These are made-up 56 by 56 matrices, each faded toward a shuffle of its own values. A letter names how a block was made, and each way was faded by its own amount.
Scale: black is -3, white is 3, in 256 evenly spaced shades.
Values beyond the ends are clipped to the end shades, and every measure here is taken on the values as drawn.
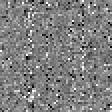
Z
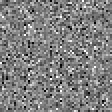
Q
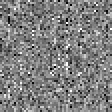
Q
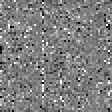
Z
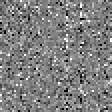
Z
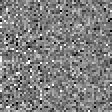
Q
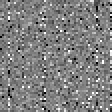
Z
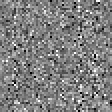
Q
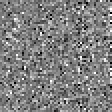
Q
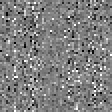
Z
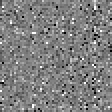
Z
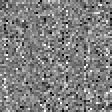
Q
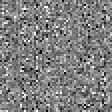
Q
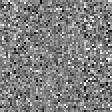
Q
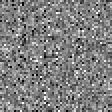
Q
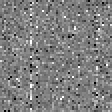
Z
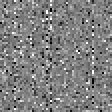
Z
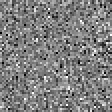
Q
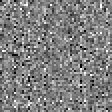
Q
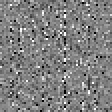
Z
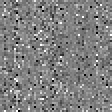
Z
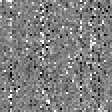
Z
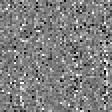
Z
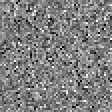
Q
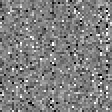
Z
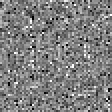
Q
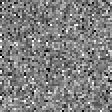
Q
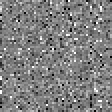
Z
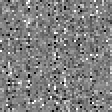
Z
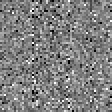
Q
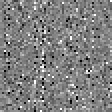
Z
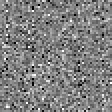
Q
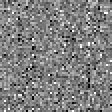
Q
